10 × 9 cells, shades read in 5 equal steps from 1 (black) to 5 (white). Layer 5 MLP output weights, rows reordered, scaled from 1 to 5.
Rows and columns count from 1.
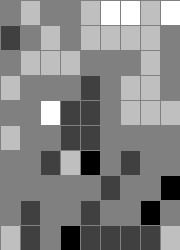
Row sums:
36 31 31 29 30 26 24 24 23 22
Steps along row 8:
same same same same down up same down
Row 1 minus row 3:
0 0 -1 -1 1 2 2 0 2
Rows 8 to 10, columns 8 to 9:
3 1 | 1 3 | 2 4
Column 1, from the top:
3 2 3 4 3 4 3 3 3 4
